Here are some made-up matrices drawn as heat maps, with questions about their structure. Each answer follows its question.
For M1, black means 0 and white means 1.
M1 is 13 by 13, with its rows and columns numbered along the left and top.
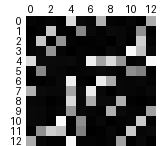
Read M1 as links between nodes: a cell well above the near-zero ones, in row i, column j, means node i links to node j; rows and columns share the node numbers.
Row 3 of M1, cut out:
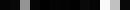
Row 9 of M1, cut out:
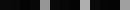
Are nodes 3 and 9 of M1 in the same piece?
no
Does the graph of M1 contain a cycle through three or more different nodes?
yes
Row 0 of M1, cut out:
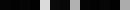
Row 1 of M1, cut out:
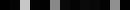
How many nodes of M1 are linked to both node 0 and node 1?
0
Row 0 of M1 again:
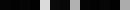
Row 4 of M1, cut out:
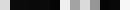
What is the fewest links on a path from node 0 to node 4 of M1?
1
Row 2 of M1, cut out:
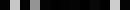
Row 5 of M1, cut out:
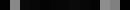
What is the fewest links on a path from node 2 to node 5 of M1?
2
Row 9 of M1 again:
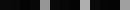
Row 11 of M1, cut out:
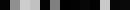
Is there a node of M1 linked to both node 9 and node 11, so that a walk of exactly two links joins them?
no
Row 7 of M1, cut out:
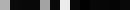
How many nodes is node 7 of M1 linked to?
3
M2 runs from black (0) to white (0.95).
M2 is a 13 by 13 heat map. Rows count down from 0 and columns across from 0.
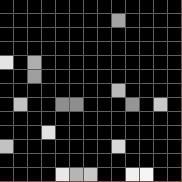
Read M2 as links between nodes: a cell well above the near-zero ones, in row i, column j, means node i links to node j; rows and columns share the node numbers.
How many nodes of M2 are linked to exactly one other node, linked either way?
2
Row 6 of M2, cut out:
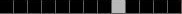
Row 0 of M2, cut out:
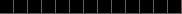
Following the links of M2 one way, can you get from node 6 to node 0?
no
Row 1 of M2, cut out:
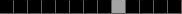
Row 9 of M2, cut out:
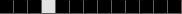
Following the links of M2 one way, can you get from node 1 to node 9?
no
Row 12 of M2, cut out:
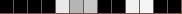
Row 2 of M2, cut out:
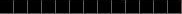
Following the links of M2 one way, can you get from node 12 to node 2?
yes
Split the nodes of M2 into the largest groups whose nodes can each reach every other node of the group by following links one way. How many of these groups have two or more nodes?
0
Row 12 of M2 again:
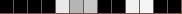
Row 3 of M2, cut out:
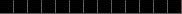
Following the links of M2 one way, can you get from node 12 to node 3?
yes
